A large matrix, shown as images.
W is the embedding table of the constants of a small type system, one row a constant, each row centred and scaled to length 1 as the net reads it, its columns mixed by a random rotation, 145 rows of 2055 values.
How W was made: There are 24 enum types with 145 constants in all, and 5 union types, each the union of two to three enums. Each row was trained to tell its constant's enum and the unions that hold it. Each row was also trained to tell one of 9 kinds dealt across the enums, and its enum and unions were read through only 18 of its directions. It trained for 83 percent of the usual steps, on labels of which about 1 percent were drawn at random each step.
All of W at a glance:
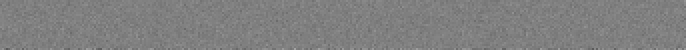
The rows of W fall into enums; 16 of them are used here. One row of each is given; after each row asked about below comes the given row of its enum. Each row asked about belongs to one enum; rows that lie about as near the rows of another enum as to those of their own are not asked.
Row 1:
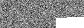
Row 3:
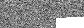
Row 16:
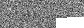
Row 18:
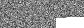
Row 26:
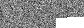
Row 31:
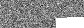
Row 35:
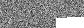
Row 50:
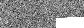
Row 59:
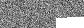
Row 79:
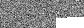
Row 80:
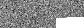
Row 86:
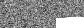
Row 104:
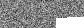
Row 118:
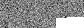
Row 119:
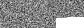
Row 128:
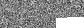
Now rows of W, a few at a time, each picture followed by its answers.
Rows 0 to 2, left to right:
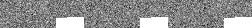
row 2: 50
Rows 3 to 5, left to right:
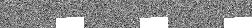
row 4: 1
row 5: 80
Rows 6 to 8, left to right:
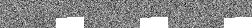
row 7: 18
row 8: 119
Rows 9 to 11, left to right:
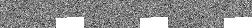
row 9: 59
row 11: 79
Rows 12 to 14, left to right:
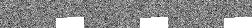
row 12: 86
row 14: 119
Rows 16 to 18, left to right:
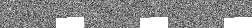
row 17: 118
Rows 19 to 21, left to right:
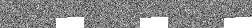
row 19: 31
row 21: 18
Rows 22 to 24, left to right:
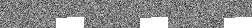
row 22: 16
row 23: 80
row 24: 119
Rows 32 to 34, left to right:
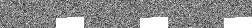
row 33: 86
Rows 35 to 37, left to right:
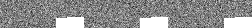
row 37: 80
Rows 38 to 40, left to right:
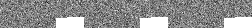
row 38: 31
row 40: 119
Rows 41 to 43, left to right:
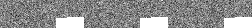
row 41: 104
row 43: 118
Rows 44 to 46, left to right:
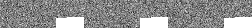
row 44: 118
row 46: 18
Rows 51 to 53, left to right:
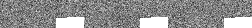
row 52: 50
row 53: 18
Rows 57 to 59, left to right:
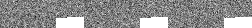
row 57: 79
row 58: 16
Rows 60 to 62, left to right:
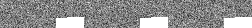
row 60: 31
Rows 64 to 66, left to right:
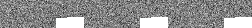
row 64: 31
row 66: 119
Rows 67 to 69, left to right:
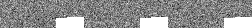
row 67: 50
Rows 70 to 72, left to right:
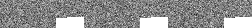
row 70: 35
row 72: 79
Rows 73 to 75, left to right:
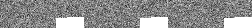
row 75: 3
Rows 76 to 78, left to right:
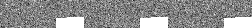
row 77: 3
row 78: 18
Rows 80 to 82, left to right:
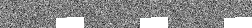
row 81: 1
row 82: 1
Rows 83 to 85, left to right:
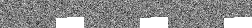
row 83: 1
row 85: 80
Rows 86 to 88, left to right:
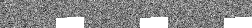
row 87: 50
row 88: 35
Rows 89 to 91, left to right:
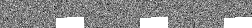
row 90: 59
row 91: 26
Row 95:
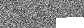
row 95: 80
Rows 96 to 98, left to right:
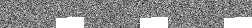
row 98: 1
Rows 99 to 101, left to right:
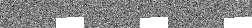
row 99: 118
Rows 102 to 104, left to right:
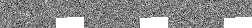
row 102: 59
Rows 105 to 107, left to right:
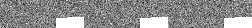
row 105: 59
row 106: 1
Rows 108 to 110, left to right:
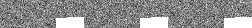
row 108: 31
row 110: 50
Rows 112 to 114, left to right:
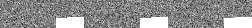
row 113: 79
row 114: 59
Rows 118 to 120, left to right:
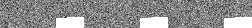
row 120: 119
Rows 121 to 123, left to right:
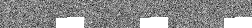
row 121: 128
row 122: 50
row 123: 118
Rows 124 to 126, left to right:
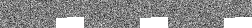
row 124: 86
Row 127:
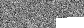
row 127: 26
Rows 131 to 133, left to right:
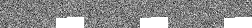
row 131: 118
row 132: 18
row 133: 59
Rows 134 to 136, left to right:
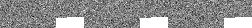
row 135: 31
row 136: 79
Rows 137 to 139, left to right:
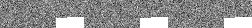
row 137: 79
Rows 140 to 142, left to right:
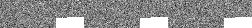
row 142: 86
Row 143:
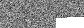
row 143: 26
